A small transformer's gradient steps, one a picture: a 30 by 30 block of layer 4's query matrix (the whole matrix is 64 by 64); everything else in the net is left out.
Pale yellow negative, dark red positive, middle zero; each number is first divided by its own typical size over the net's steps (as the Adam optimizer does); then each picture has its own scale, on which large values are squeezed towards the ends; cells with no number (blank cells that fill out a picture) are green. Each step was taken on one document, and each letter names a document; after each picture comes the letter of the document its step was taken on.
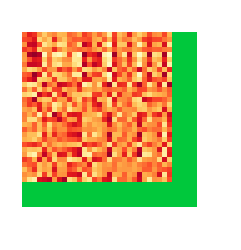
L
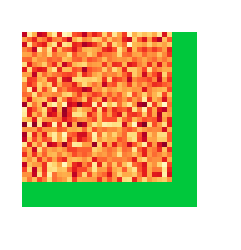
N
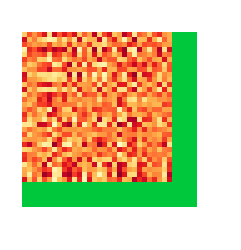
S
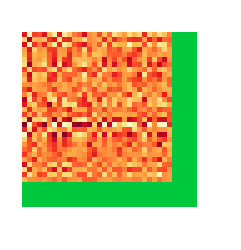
N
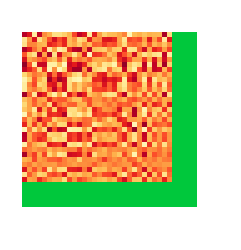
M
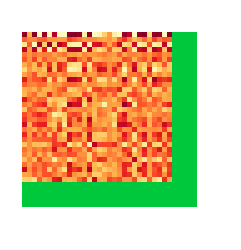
M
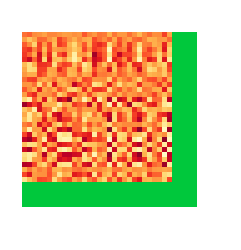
L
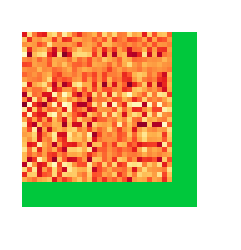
N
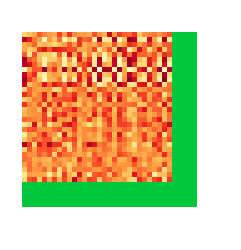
S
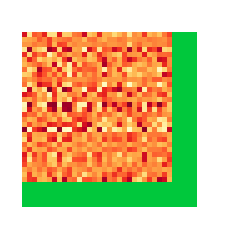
N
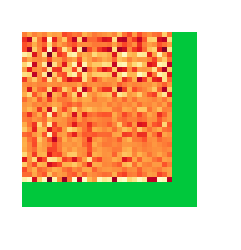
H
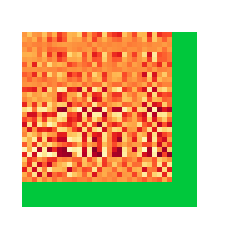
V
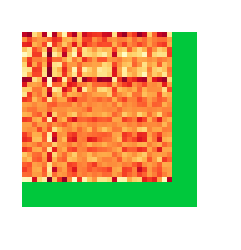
H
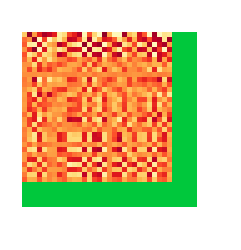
V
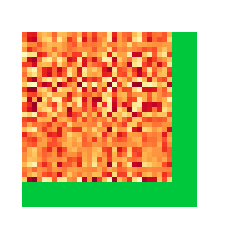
L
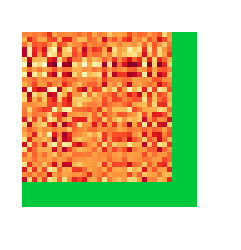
N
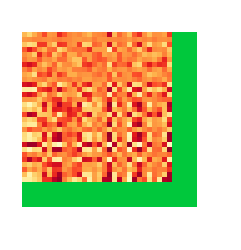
L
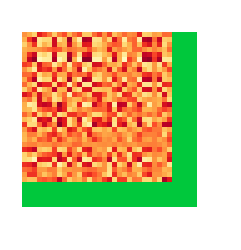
L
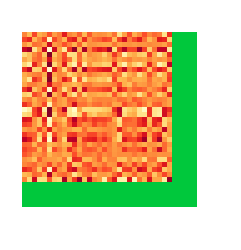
H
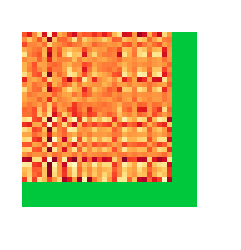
H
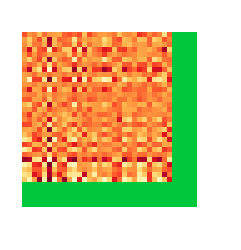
H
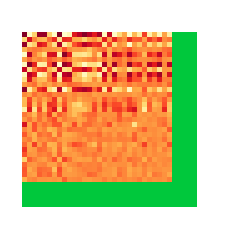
N
